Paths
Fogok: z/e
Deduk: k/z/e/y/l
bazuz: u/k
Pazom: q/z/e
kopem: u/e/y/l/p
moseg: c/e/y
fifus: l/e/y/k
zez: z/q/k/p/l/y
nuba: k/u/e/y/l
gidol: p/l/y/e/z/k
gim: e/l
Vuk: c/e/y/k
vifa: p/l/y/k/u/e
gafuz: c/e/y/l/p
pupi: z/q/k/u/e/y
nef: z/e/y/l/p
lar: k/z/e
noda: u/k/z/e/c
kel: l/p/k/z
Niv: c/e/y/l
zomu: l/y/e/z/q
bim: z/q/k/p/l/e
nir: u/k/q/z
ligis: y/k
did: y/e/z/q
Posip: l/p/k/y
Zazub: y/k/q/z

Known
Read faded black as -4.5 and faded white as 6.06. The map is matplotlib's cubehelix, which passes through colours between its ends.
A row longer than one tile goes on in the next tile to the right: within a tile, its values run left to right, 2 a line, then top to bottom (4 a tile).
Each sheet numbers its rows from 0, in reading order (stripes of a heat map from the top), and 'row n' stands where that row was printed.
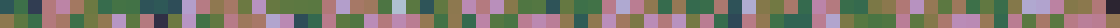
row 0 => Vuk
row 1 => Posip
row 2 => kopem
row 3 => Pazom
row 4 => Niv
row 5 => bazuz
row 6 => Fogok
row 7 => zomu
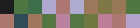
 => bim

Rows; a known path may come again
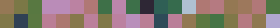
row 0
gim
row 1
zez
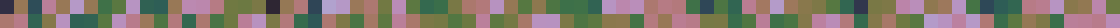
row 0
noda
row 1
did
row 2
nuba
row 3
Fogok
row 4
Deduk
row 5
lar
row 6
nef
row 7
gidol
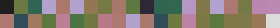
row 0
bim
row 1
kel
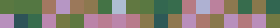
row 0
kopem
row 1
Niv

